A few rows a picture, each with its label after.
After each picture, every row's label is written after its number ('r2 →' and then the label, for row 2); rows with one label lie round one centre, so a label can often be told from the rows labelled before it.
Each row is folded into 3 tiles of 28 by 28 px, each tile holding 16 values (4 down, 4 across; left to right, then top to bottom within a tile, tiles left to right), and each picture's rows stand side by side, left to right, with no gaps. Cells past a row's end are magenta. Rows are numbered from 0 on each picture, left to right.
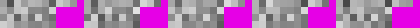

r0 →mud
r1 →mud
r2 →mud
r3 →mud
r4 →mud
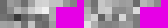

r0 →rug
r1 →mud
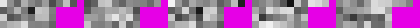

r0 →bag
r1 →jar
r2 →bag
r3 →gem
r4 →rug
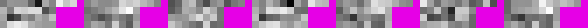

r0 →gem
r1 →rug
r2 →jar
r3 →gem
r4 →rug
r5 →bag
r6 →rug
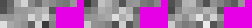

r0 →jar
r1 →jar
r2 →jar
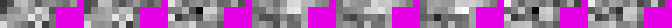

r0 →jar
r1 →jar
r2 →bag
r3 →rug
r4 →rug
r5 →rug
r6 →bag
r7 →bag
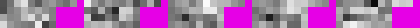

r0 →jar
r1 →bag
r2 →rug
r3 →rug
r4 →gem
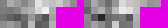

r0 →rug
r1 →rug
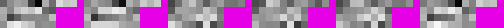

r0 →gem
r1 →gem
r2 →jar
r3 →jar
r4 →jar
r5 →gem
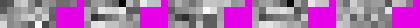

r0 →jar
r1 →gem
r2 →rug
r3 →gem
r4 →mud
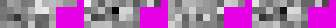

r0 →rug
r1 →bag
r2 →mud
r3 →bag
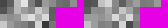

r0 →jar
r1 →jar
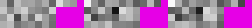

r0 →mud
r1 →bag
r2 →bag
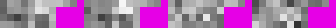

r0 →rug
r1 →rug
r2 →mud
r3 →jar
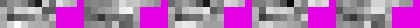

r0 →gem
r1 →rug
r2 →gem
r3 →gem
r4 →rug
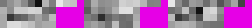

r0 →gem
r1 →rug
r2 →bag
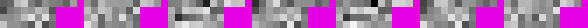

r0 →jar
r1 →mud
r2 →gem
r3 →jar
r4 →gem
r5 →jar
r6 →mud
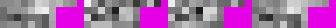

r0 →rug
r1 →bag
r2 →bag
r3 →rug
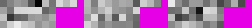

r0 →gem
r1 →mud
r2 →bag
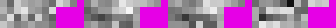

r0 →mud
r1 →rug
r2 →rug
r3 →gem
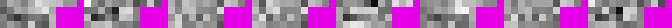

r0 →rug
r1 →bag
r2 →mud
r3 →mud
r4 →gem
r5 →rug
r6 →mud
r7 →bag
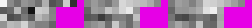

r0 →bag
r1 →rug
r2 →rug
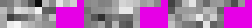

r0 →gem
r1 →rug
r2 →jar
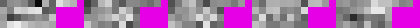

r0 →gem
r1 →jar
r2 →jar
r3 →mud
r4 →rug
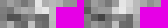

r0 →rug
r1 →rug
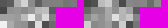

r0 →jar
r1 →jar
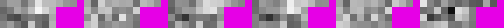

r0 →rug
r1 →mud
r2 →rug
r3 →rug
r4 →mud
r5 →bag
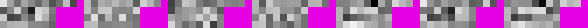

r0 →bag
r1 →mud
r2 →jar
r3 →mud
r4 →gem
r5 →bag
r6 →gem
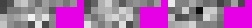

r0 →jar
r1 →jar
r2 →bag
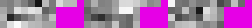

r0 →gem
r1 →rug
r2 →bag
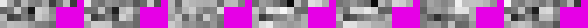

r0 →bag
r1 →bag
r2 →mud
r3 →gem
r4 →gem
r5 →rug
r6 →bag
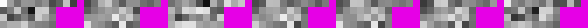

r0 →bag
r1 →jar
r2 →gem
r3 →jar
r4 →jar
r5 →jar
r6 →bag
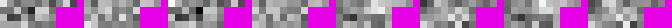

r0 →bag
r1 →mud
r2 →bag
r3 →mud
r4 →rug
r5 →jar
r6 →rug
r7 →jar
